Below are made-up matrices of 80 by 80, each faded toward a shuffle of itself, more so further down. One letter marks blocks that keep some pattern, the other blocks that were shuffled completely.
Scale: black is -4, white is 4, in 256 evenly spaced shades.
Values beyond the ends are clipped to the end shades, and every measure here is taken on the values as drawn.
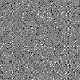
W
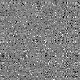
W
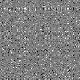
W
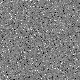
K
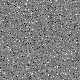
K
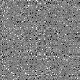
W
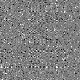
W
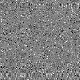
W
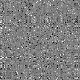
W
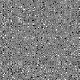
W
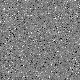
K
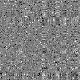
W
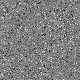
K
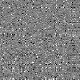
W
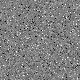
K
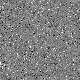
K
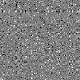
W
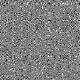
W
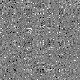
W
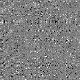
W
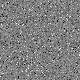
K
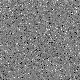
K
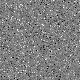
K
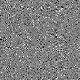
W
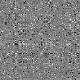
W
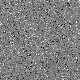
K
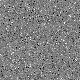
K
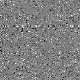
W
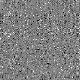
W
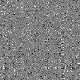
W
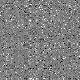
W
